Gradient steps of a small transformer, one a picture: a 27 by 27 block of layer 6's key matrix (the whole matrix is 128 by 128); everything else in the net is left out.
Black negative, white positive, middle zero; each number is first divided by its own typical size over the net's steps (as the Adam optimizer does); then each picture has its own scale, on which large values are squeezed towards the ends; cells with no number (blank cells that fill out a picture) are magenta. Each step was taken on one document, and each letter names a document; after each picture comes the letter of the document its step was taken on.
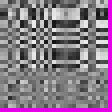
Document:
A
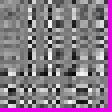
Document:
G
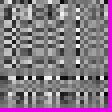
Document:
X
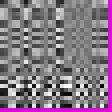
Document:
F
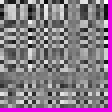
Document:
X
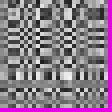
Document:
F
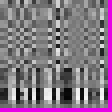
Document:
F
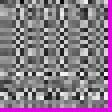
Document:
X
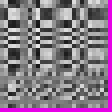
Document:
F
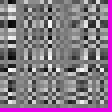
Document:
G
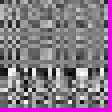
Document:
G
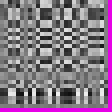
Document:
F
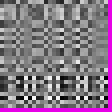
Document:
X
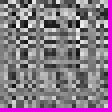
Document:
A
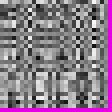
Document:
G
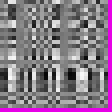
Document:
G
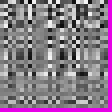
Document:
G
